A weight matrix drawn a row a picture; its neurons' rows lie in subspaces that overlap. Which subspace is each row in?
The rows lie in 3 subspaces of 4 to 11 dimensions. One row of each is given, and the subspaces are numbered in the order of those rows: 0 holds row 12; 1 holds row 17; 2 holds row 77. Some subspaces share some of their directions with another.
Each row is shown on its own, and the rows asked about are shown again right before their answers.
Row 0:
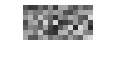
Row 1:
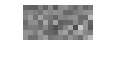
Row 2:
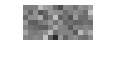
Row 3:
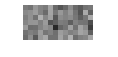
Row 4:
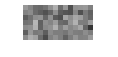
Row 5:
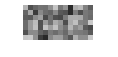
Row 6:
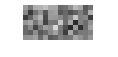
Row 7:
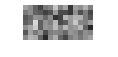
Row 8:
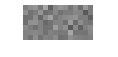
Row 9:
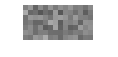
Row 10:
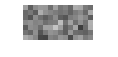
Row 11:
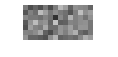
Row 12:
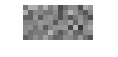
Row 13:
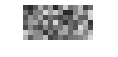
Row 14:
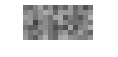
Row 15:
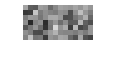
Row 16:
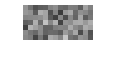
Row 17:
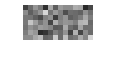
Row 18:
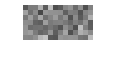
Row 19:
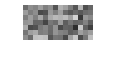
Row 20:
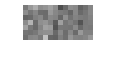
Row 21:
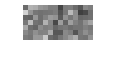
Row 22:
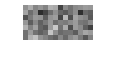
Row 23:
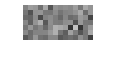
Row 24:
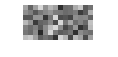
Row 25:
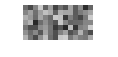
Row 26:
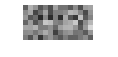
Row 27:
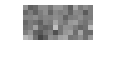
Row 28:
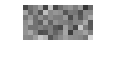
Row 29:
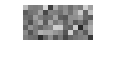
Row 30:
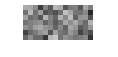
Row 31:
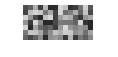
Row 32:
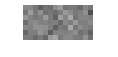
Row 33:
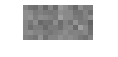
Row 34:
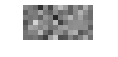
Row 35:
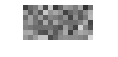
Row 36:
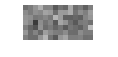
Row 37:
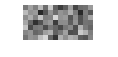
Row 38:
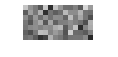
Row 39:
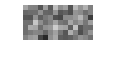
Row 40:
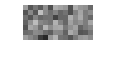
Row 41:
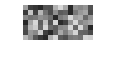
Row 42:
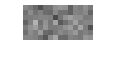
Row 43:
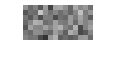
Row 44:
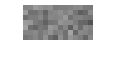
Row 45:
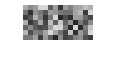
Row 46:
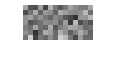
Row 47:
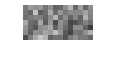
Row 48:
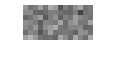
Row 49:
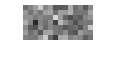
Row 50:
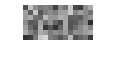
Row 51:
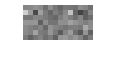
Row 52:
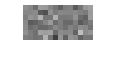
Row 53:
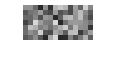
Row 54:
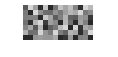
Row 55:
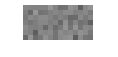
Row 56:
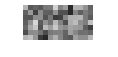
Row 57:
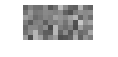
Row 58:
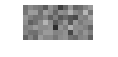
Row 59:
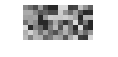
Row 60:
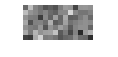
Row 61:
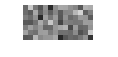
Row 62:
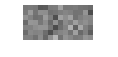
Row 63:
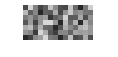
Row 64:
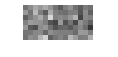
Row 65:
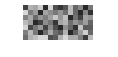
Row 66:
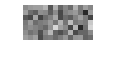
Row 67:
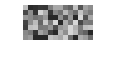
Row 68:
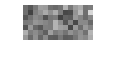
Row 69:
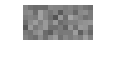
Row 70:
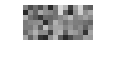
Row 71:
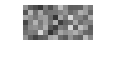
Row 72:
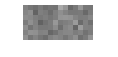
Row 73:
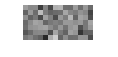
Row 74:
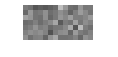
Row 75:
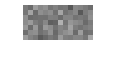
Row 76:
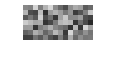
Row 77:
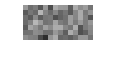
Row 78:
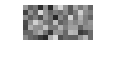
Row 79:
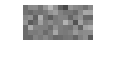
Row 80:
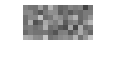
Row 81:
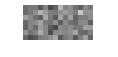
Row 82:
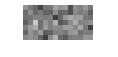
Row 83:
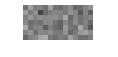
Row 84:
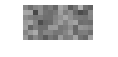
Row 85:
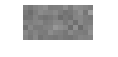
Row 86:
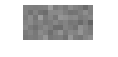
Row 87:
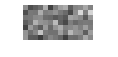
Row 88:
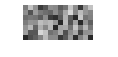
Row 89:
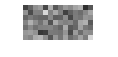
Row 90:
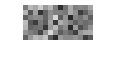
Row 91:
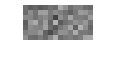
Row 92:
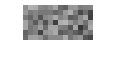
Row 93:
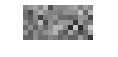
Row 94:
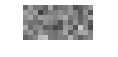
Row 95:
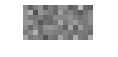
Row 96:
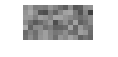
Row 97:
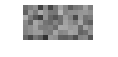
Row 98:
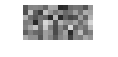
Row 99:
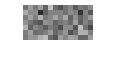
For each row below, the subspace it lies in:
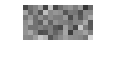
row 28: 1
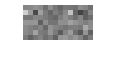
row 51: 0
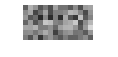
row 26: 0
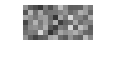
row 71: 1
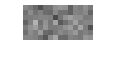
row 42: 2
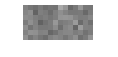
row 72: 0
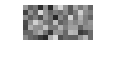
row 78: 1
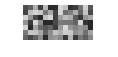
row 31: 0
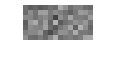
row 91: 1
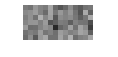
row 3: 0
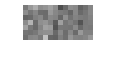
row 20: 0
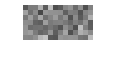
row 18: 1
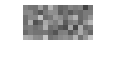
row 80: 0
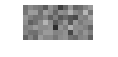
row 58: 0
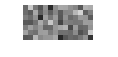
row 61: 0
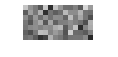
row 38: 1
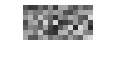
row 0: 1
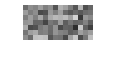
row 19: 0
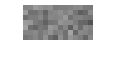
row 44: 0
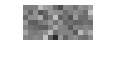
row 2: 1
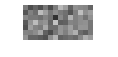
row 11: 1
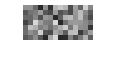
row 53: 2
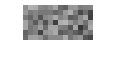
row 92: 1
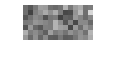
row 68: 1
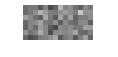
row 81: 2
